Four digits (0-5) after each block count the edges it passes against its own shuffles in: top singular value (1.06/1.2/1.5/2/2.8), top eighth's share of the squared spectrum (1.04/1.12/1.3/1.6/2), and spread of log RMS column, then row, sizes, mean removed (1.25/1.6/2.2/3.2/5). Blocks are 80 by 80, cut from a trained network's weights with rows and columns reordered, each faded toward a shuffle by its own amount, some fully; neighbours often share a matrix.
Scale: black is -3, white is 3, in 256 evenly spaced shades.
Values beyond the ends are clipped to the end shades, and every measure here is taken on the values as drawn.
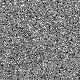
0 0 0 0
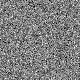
0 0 0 0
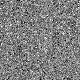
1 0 0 0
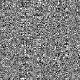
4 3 2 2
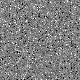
0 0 0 0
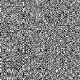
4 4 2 2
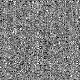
2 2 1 2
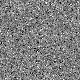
0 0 0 0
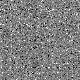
2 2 0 1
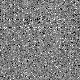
2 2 0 2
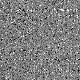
2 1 0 1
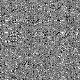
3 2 0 2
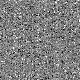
2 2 0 1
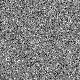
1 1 0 0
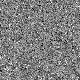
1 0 0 0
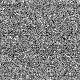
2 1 0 0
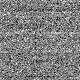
2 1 0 0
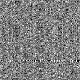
3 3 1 2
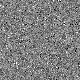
1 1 0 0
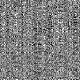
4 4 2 3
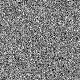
2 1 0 0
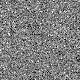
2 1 0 1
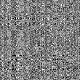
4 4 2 2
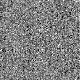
2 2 0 1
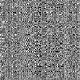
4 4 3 3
